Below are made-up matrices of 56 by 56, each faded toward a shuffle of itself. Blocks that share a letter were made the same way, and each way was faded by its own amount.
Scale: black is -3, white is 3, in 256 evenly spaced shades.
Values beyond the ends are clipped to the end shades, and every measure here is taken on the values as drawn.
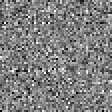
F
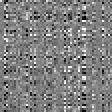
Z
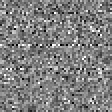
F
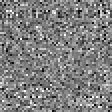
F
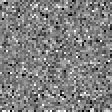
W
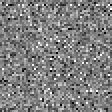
W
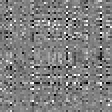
Z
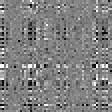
Z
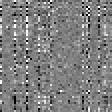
Z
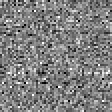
F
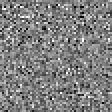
F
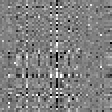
Z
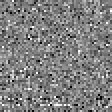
W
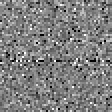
W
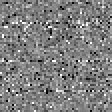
W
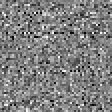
F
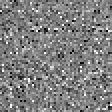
W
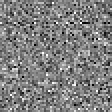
F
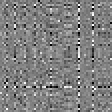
Z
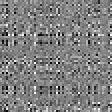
Z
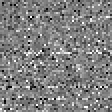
W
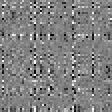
Z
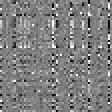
Z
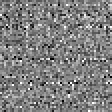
F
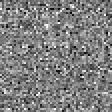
F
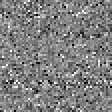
W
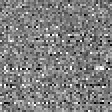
F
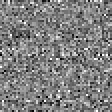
F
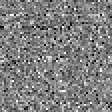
W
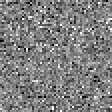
W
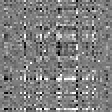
Z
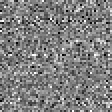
F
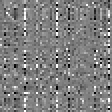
Z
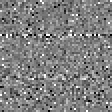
W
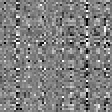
Z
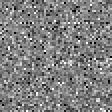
W
